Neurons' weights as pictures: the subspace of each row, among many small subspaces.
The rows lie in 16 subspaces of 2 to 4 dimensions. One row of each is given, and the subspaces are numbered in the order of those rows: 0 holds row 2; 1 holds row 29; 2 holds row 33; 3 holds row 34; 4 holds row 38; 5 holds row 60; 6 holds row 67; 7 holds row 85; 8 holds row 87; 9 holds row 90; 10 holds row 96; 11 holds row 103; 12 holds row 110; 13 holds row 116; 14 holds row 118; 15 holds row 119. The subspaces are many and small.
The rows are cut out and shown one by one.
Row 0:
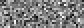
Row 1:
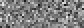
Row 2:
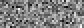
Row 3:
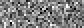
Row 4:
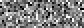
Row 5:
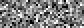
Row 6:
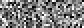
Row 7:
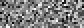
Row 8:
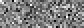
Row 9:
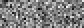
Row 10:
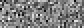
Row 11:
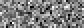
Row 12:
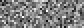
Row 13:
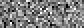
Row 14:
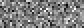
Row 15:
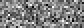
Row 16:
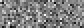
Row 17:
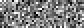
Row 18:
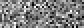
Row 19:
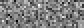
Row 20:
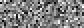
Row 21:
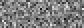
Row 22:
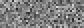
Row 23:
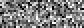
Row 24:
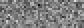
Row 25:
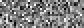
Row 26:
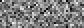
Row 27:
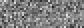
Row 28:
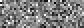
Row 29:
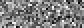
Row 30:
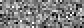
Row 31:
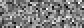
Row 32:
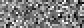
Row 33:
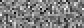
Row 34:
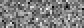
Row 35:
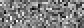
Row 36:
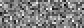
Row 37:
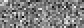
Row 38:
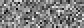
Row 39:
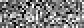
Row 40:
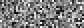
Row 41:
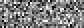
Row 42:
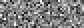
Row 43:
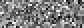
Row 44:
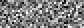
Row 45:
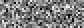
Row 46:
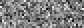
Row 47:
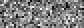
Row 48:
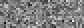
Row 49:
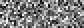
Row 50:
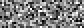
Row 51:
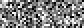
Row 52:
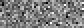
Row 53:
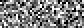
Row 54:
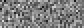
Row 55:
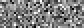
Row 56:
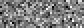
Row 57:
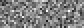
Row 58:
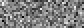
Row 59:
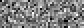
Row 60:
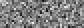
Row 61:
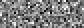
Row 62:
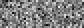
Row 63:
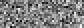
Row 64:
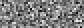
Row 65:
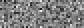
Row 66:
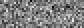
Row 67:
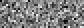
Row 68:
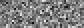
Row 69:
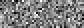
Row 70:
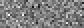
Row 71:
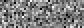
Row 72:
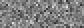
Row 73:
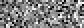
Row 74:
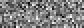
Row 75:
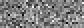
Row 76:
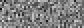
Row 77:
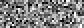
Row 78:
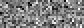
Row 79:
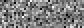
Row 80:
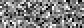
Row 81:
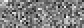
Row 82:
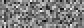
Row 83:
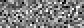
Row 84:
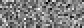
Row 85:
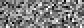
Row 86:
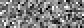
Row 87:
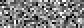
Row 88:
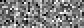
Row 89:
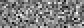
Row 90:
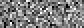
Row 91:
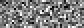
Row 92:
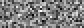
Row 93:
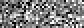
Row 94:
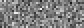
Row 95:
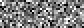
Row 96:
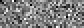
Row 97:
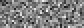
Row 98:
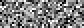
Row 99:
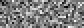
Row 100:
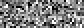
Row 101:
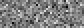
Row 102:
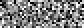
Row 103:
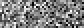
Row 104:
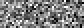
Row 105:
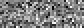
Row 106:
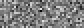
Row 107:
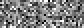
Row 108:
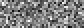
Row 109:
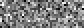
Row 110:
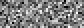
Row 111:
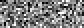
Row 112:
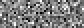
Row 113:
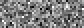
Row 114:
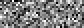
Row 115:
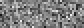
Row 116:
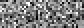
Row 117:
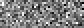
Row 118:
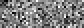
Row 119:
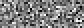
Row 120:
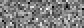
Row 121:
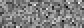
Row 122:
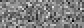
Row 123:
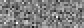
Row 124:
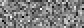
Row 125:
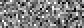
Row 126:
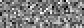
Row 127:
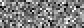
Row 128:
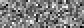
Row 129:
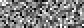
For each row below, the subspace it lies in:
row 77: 0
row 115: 8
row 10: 4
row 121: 1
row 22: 15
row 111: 8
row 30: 8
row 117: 11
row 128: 6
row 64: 15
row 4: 13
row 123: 8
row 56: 7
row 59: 6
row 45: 10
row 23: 11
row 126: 2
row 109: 7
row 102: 1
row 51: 14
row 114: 4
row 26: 6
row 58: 3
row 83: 12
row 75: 13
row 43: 1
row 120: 3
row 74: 11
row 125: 12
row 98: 9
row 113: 3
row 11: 3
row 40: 4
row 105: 11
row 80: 7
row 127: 9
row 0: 8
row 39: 13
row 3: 9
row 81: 14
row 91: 5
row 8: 10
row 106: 15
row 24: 13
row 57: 5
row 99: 3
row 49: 2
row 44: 12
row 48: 8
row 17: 4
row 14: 9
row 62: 14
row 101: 6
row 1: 7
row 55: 12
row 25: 2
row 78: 0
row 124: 3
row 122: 13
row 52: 11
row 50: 15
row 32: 1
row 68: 5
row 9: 14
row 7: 7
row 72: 6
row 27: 10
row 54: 4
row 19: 13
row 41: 15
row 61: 2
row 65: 15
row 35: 0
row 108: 12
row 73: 1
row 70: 13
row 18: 11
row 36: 0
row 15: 13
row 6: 14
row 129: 5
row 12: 5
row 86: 12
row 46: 7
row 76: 4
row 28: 8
